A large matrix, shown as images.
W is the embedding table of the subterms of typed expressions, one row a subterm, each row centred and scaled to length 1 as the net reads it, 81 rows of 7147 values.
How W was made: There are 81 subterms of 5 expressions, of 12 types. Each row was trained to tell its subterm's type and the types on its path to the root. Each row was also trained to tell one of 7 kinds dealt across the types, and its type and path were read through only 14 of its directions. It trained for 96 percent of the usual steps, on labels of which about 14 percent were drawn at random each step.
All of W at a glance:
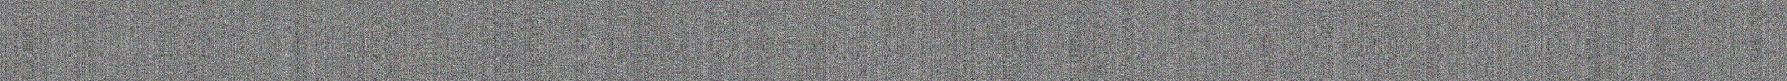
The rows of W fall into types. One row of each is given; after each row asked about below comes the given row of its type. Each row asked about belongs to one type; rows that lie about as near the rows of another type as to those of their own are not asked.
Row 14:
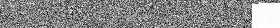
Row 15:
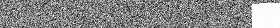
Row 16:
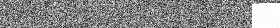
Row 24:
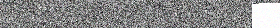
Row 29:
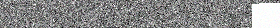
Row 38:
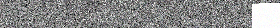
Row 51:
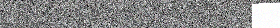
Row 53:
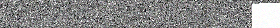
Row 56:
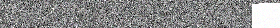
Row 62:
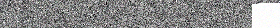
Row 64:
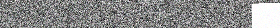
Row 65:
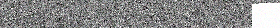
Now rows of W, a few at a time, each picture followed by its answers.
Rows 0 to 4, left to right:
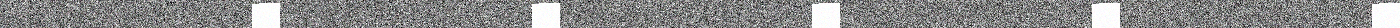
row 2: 16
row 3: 24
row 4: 15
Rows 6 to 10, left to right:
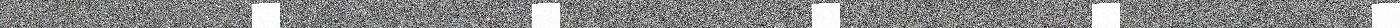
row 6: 53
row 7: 51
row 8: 64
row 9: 14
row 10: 53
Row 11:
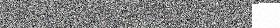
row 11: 24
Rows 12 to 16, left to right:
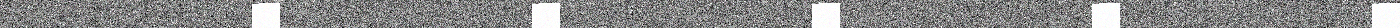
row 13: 14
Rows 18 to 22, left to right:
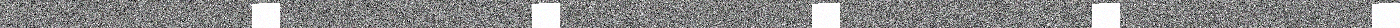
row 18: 38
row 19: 64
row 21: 14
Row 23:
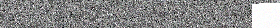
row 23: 56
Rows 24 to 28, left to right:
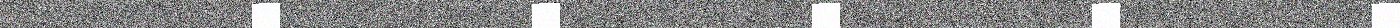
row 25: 29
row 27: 65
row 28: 64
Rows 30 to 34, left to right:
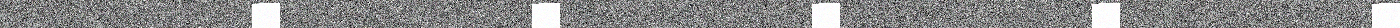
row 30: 64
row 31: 56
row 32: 16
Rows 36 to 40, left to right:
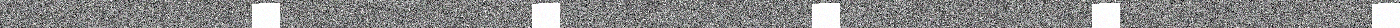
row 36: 16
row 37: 24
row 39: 38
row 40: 56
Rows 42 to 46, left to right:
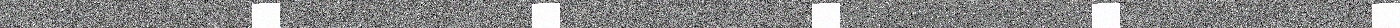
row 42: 53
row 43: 38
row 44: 14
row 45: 24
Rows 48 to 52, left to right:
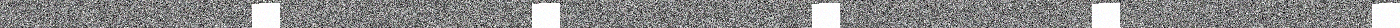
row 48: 29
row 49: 14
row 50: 29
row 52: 15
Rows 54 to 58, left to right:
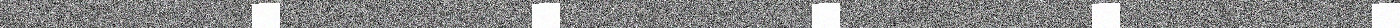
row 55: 56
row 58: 38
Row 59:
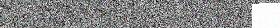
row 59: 38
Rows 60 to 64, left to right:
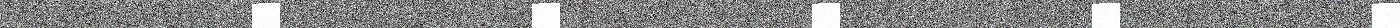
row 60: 24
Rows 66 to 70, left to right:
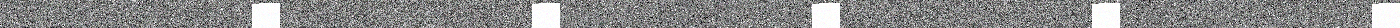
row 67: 62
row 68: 15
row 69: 56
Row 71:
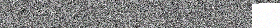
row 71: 62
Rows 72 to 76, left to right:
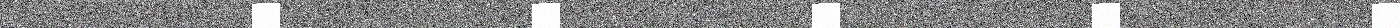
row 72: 24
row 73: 64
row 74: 62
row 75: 51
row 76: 38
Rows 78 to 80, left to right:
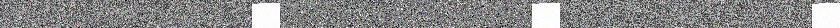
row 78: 14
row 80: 56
